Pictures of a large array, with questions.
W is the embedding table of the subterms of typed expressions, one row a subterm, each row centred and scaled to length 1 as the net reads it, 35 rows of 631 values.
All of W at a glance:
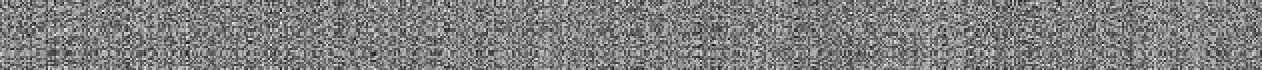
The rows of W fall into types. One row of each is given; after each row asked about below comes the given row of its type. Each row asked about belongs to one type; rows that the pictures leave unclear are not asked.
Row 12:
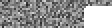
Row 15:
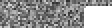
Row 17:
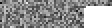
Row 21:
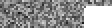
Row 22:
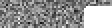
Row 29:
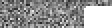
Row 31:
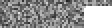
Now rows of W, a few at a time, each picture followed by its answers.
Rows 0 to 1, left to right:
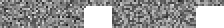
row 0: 12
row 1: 31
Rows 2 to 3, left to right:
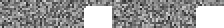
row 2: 12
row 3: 15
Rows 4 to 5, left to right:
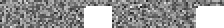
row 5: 17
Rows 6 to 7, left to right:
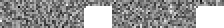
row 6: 12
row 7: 21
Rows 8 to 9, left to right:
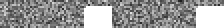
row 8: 29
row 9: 31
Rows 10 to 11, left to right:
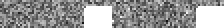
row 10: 21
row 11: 15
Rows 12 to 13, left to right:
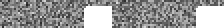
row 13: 29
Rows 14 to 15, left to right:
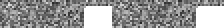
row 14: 15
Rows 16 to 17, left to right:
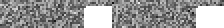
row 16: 17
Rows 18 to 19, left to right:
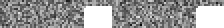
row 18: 31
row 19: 22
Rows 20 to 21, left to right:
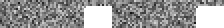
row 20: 31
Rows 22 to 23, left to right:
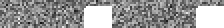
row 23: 17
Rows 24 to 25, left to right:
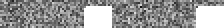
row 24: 29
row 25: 21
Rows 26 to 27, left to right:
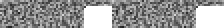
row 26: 22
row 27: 22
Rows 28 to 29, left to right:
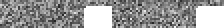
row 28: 17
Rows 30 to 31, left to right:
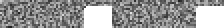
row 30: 22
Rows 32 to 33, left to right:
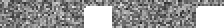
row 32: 21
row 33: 15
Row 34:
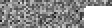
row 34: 17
